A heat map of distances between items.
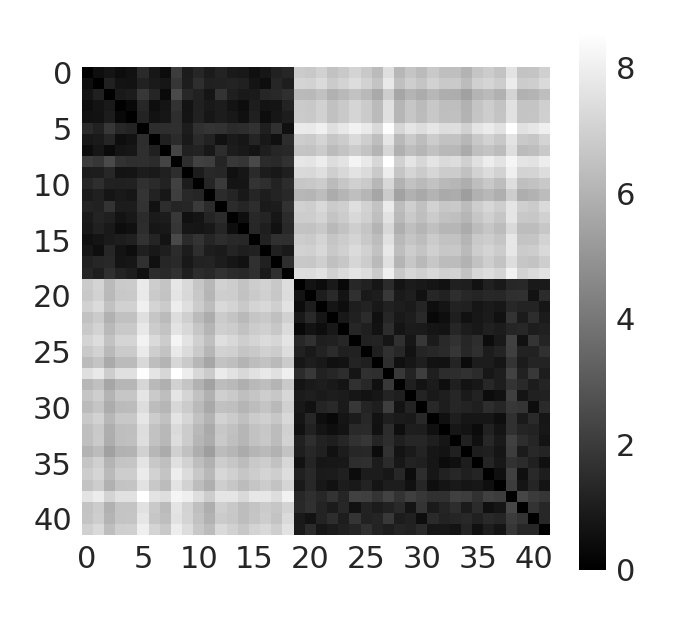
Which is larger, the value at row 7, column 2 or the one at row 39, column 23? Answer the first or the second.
the second
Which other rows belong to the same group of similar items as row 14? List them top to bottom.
0, 1, 2, 3, 4, 5, 6, 7, 8, 9, 10, 11, 12, 13, 15, 16, 17, 18
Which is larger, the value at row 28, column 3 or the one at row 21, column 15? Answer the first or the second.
the second
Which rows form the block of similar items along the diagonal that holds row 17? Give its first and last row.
0 to 18
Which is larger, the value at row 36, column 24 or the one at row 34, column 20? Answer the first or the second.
the second
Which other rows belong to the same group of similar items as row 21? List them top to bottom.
19, 20, 22, 23, 24, 25, 26, 27, 28, 29, 30, 31, 32, 33, 34, 35, 36, 37, 38, 39, 40, 41
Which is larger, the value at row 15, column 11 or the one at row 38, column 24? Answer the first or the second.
the second
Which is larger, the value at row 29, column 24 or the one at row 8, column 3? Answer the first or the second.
the second
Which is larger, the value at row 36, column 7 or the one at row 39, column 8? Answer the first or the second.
the second
